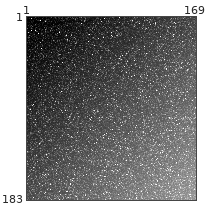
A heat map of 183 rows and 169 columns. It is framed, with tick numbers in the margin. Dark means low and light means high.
There are no regular stripes. The ninth with the highest average is the bottom right. The field climbs toward the bottom right. The halves do not mirror each other. The ninth with the lowest average is the top left.
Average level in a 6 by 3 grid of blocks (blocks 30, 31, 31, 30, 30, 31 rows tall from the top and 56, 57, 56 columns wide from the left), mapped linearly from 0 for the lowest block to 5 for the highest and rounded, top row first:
0 1 2 / 1 2 3 / 1 2 3 / 2 3 4 / 2 3 4 / 3 4 5
